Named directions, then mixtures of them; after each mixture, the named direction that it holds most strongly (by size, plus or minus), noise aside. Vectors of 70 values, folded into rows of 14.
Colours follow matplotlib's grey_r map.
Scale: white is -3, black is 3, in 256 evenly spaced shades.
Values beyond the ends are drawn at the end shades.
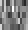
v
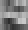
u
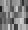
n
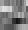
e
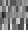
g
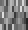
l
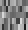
g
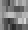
u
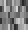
n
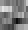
e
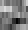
e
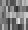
g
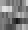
e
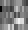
n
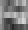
u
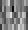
v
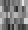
n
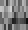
l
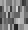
n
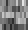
u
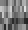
l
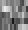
e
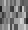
n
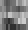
u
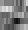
e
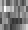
e
